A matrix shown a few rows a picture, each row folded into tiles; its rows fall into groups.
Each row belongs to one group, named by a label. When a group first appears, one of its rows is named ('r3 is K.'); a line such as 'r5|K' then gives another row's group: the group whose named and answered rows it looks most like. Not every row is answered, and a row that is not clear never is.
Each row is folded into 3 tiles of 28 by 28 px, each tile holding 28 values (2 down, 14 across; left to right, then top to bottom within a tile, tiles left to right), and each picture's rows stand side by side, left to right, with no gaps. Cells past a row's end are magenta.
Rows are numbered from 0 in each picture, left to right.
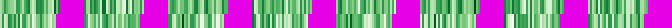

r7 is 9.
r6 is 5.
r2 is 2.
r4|2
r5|2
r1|9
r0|2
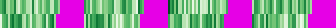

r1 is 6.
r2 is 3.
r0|6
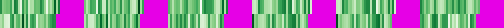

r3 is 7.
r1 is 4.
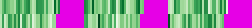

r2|7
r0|2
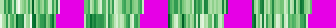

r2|5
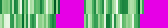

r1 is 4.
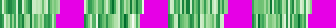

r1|2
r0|9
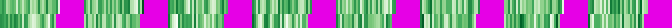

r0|6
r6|6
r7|3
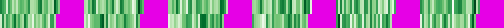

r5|4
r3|7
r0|6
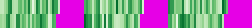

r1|6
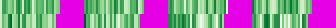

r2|6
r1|5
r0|2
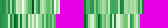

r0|5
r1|5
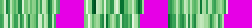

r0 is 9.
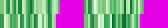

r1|3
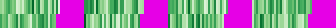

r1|5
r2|3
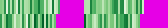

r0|3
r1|7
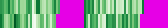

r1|3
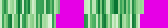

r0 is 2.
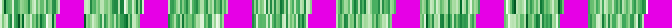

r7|6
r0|2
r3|3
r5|3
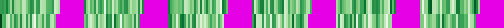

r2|6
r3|9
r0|5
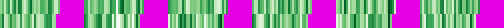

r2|4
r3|4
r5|3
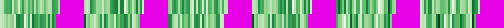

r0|7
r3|7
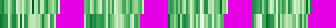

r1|6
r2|5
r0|6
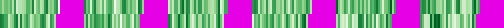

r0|6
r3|6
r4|4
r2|9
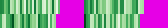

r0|3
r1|5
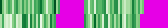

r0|4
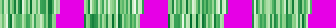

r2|3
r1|3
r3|3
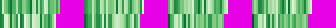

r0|9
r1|6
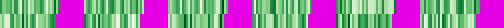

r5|2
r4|3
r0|4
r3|3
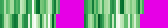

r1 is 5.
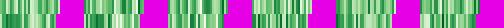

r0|6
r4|6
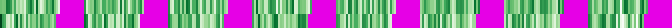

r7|4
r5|2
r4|9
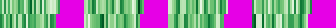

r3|9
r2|7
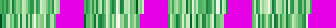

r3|3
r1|5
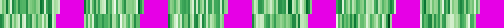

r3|7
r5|2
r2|9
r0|9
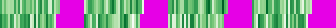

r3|3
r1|2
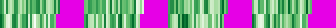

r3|4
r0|4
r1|9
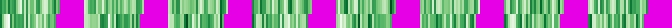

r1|7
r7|9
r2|7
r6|4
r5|6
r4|7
